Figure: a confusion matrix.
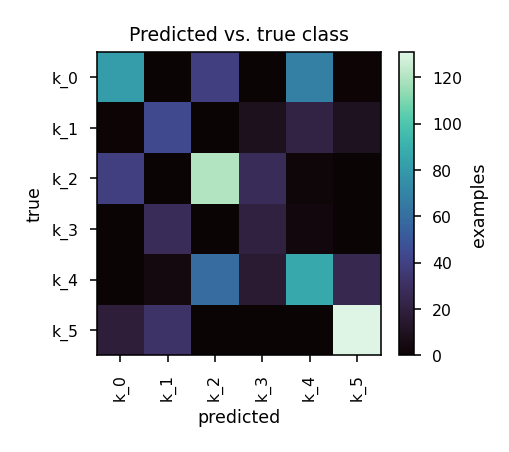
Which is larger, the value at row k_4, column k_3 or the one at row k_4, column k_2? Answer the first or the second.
the second
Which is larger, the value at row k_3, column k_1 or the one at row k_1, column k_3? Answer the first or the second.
the first
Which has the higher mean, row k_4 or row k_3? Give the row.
k_4
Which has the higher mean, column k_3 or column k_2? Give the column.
k_2
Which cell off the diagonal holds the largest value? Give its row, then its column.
k_0, k_4
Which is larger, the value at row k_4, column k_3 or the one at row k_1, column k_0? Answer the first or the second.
the first
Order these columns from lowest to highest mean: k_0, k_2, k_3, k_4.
k_3, k_0, k_4, k_2
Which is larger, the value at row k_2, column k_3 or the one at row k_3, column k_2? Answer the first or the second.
the first
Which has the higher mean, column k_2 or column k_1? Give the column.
k_2
